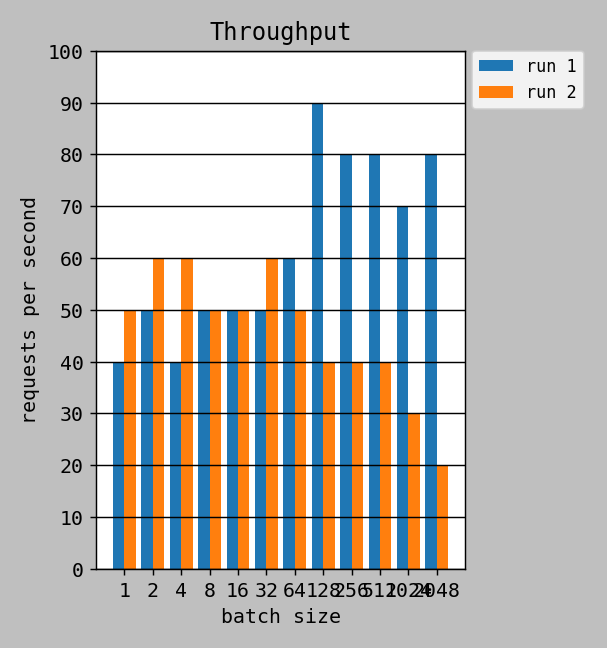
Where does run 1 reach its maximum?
128
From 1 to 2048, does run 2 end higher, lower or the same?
lower
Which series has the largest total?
run 1
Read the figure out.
Title: Throughput
x-axis: batch size, ticks 1 2 4 8 16 32 64 128 256 512 1024 2048
y-axis: requests per second, ticks 0 10 20 30 40 50 60 70 80 90 100
Legend: run 1, run 2
Values:
run 1: 40 50 40 50 50 50 60 90 80 80 70 80
run 2: 50 60 60 50 50 60 50 40 40 40 30 20
